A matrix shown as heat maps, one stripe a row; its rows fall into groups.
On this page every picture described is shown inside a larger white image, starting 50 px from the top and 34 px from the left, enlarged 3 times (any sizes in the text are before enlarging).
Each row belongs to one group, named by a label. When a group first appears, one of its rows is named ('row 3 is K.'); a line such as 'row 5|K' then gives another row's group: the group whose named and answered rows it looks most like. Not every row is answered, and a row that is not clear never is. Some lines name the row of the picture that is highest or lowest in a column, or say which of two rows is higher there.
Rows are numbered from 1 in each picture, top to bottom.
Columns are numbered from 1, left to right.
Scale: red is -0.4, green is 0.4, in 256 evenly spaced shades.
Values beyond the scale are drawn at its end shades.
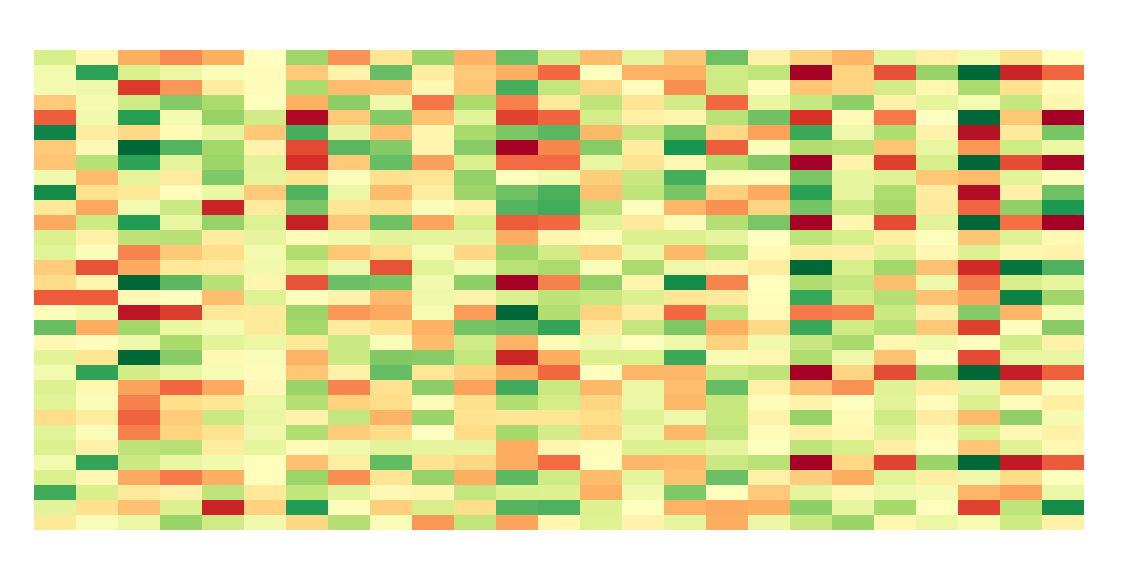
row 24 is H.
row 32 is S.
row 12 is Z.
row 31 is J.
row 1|H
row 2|Z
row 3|H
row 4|S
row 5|Z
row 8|Z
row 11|J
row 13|S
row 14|H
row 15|J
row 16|S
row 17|J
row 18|H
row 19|J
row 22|Z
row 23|H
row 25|J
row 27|S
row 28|Z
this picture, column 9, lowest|15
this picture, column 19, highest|15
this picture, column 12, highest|18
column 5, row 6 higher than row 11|Yes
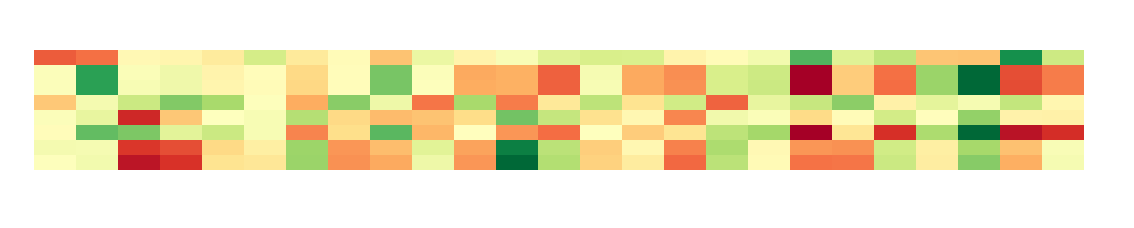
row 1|J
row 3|Z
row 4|S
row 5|H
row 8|H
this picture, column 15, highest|1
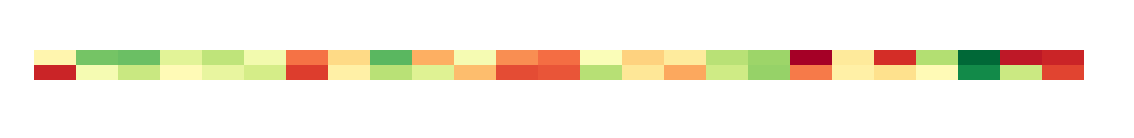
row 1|Z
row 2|Z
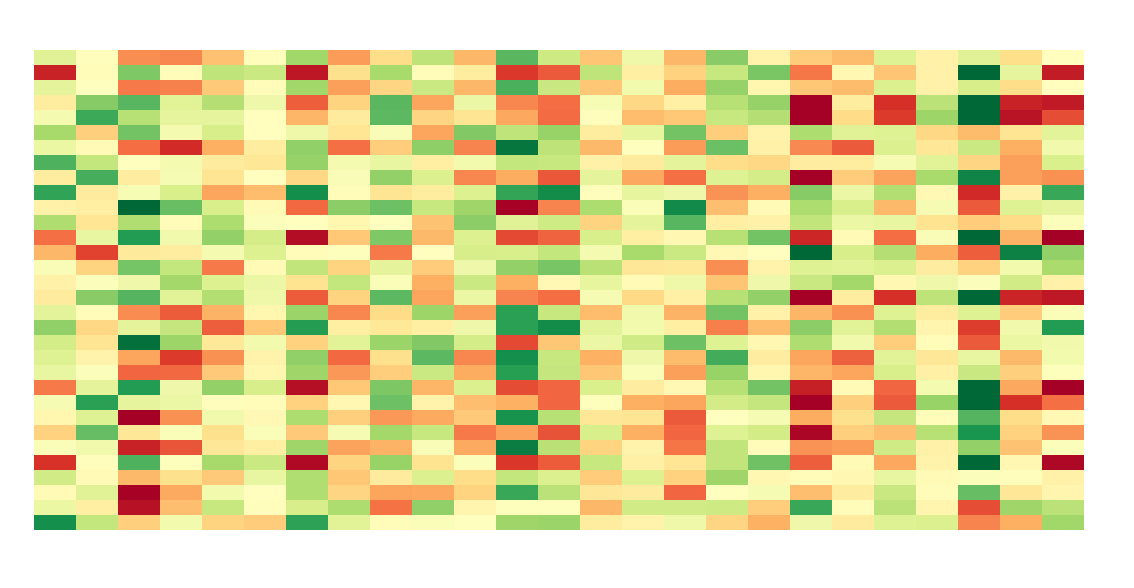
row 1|H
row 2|Z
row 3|H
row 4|Z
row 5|Z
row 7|H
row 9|Z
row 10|J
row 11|S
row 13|Z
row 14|J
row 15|J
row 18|H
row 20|S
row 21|H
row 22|H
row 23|Z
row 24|Z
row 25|H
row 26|Z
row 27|H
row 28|Z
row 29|H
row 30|H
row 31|J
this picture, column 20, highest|16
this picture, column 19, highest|14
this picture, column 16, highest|11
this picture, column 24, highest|14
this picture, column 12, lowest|11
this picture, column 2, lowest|14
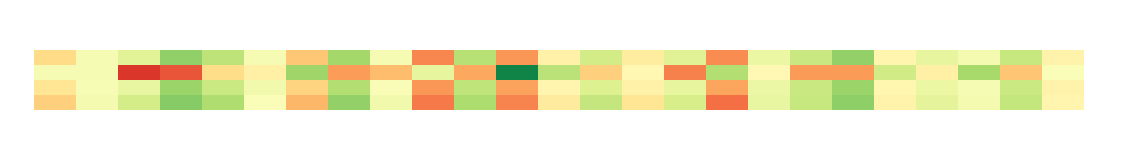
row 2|H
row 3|S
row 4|S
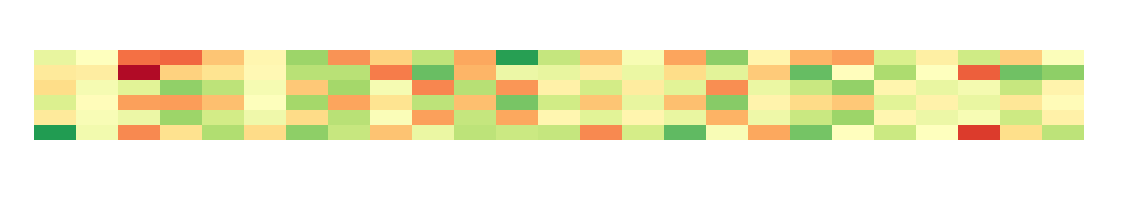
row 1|H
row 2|J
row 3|S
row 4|H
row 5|S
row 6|J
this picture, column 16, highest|6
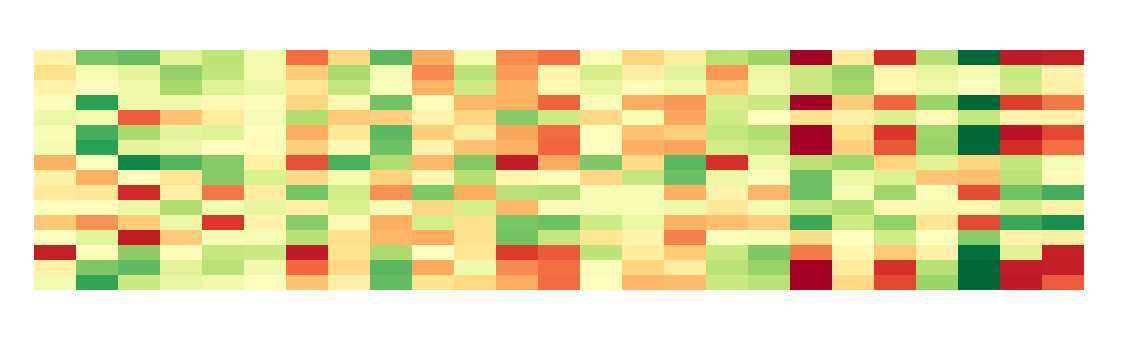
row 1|Z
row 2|S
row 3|S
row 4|Z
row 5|H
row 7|Z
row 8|S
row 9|J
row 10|J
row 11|S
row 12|J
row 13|H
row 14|Z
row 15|Z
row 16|Z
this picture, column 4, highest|8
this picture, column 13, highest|12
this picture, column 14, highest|8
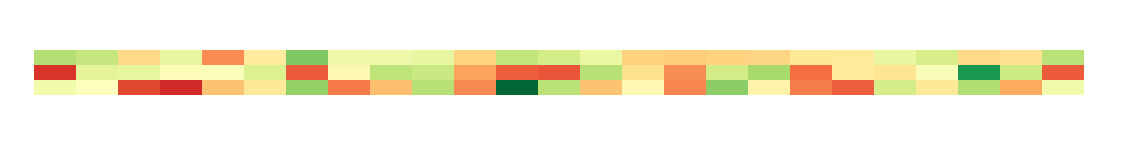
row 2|Z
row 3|H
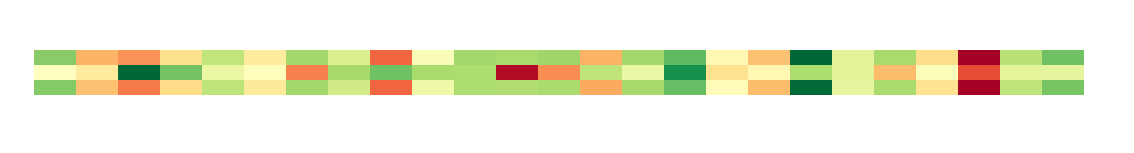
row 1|J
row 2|S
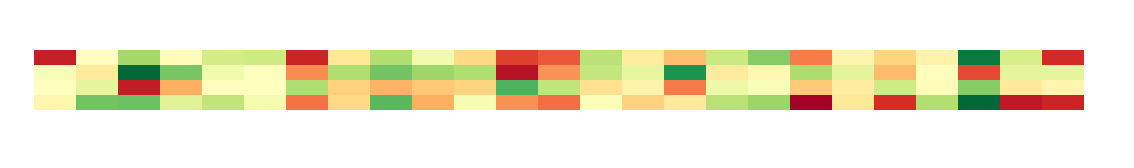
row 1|Z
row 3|H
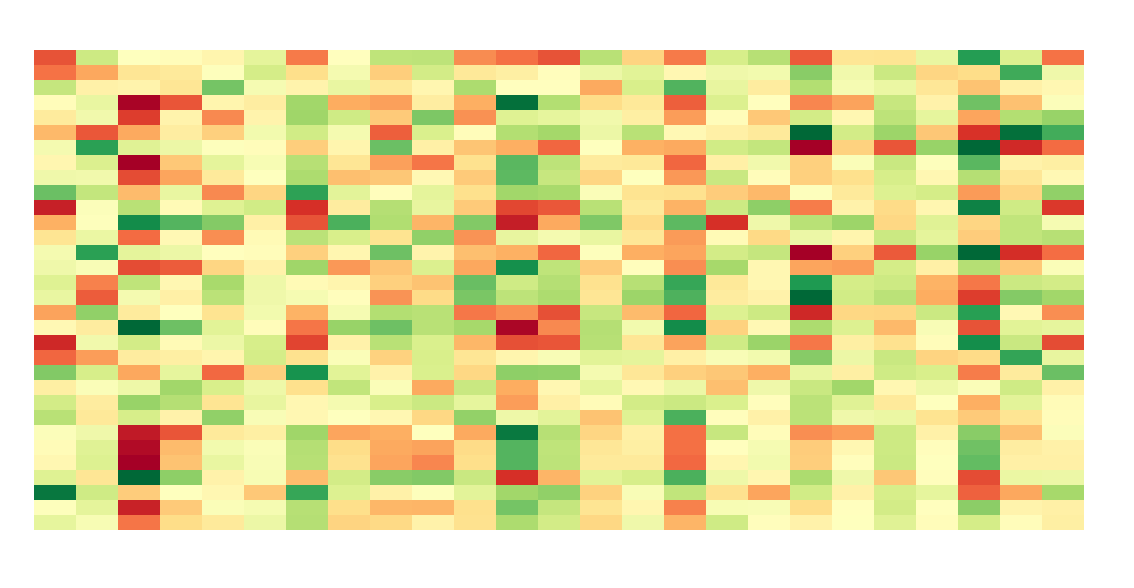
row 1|Z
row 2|J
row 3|J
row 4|H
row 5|J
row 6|J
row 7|Z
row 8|H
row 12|S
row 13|J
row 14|Z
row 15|H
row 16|J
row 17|J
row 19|S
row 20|Z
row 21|J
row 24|S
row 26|H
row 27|H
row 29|S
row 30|J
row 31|H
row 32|H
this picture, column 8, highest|12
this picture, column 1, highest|30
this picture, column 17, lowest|12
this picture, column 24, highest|6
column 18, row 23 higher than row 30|Yes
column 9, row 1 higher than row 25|Yes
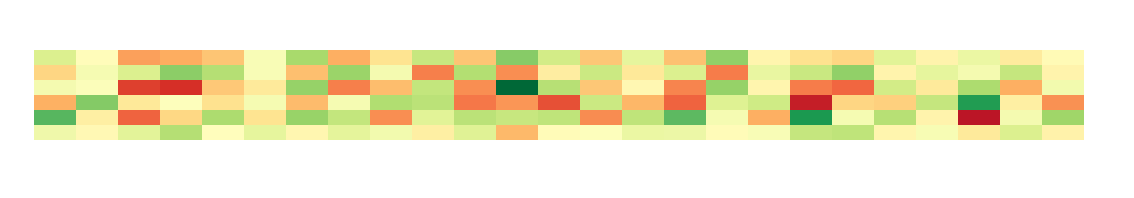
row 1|H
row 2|S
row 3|H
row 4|Z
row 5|J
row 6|S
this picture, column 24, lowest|3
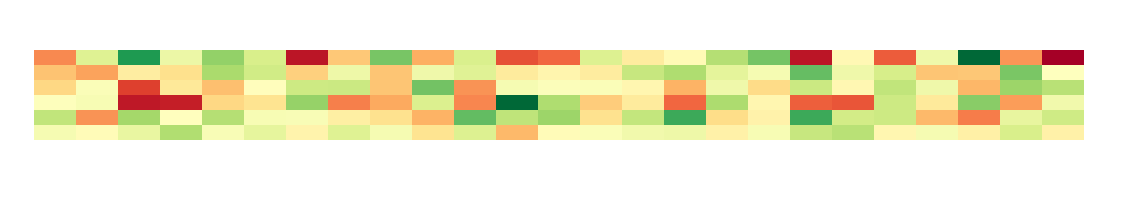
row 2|J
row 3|J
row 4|H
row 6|S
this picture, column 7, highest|4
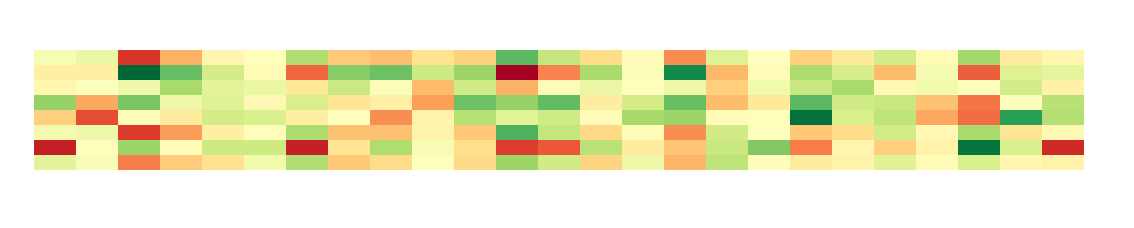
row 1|H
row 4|J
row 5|J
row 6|H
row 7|Z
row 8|H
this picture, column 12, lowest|2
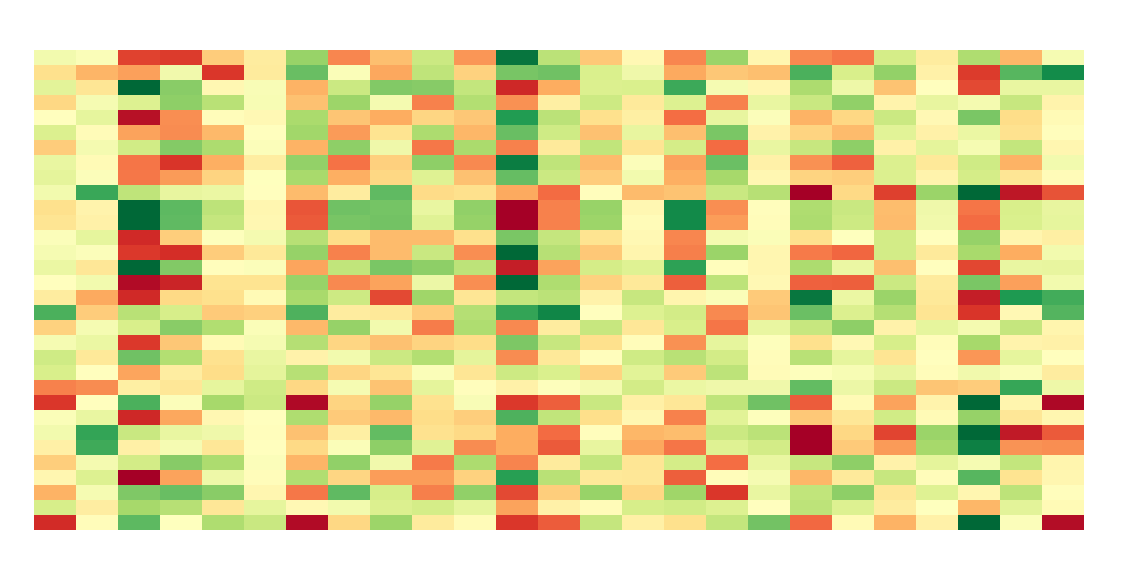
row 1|H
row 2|J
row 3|S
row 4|S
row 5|H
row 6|H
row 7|S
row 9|H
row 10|Z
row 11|S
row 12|S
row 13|H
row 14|H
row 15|S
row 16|H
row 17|J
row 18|J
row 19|S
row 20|H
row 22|H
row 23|J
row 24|Z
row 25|H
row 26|Z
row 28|S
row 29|H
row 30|S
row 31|S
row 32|Z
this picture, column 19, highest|17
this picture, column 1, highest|18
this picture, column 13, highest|18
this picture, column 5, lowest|2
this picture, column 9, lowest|17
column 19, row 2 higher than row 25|Yes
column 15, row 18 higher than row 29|Yes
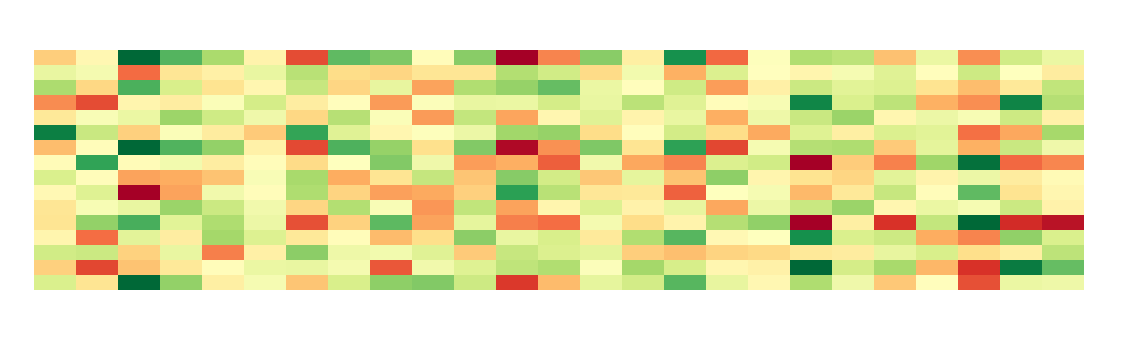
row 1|S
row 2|H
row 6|J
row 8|Z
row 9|H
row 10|H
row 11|S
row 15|J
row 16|S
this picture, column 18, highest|12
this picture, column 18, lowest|6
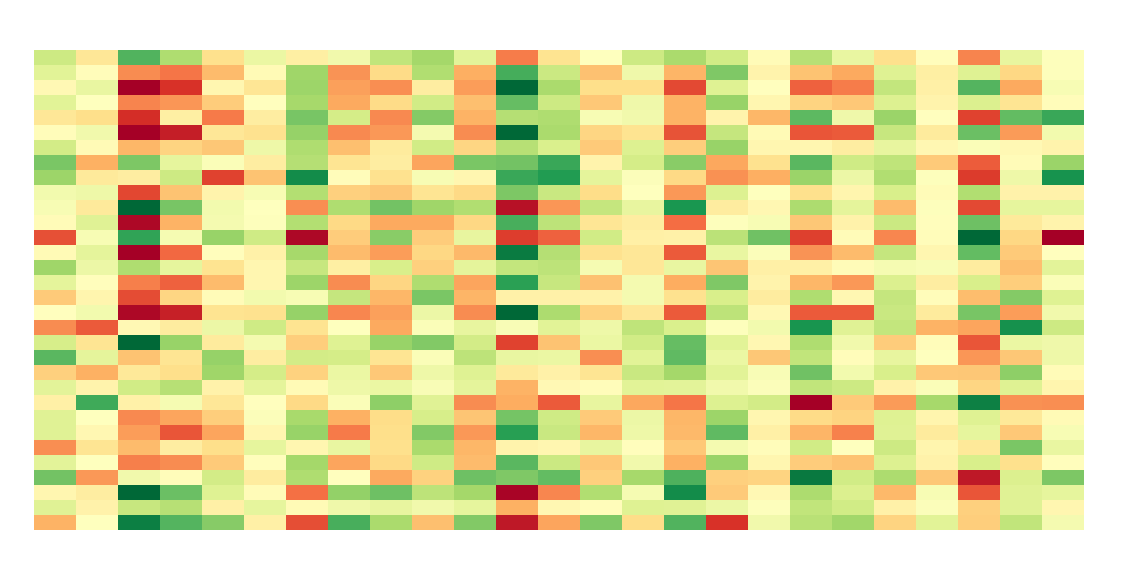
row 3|H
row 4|H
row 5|J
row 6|H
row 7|H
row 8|J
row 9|J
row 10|H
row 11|S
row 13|Z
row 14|H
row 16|H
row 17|J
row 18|H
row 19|J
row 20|S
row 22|J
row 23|S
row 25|H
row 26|H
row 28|H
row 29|J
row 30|S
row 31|S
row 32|S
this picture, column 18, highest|13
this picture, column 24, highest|19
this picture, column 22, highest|24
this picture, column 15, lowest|24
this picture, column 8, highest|32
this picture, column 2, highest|24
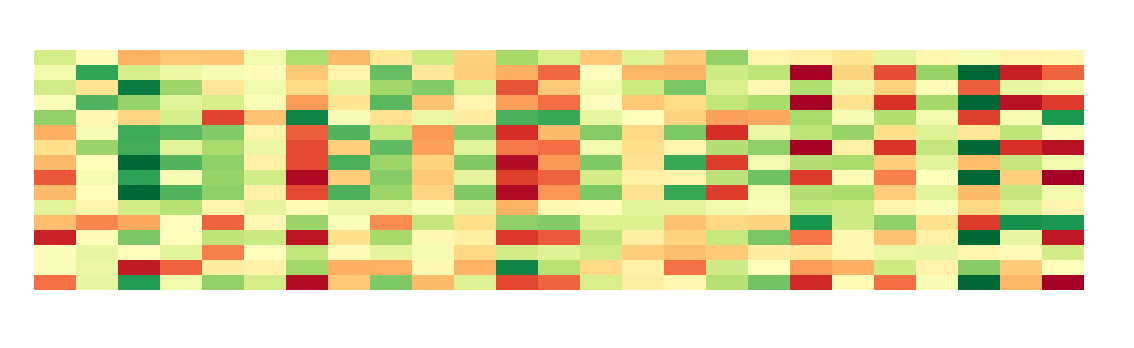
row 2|Z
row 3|S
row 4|Z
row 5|J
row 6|S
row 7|Z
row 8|S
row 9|Z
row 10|S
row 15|H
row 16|Z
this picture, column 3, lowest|15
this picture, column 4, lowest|15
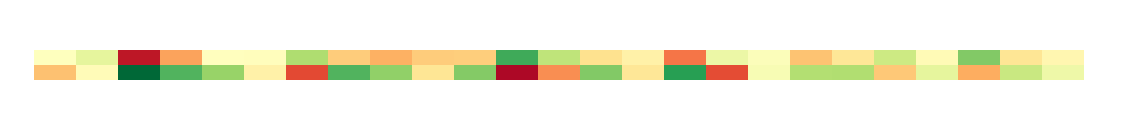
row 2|S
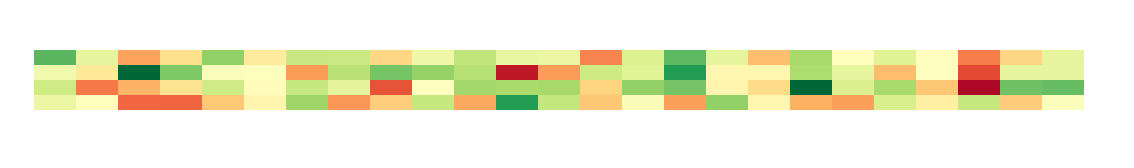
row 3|J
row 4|H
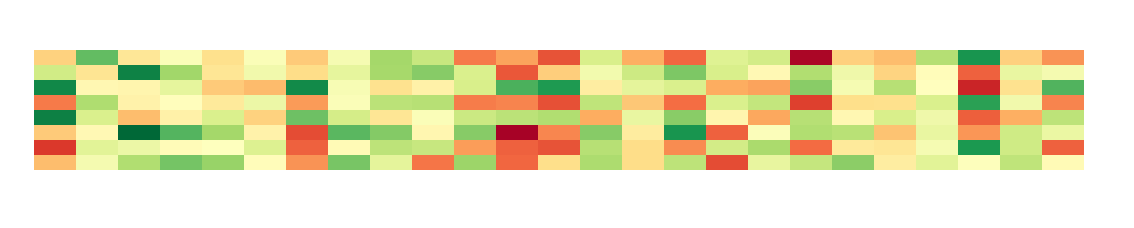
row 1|Z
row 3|J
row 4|Z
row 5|J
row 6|S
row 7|Z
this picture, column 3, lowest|5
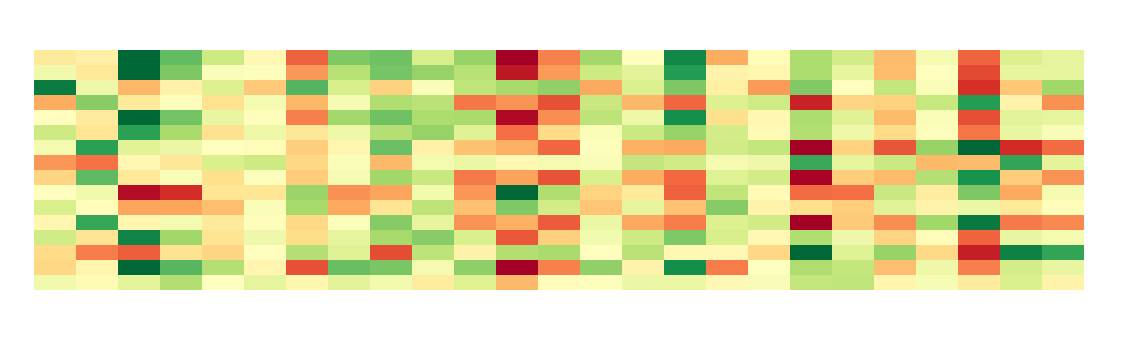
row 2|S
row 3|J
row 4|Z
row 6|S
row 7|Z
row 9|Z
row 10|H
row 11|H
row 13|S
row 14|J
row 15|S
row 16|S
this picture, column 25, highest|14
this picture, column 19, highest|14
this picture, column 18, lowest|3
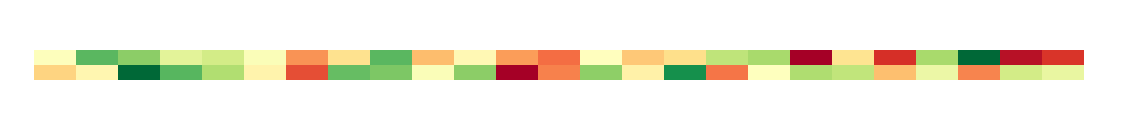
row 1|Z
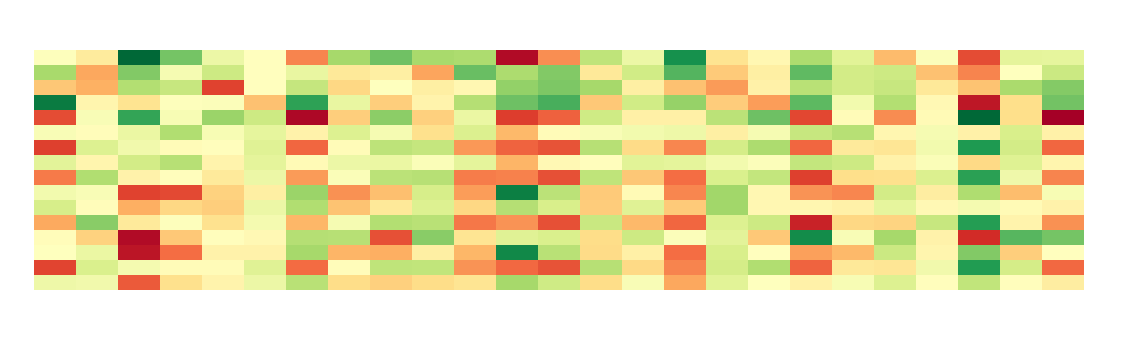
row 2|J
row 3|J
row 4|J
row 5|Z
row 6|S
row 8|S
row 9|Z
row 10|H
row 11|H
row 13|J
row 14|H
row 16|H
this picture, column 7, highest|4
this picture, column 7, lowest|5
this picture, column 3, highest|1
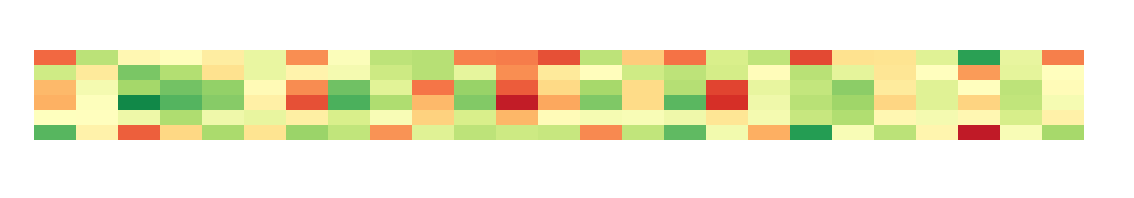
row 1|Z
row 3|S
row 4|S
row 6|J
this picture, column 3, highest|4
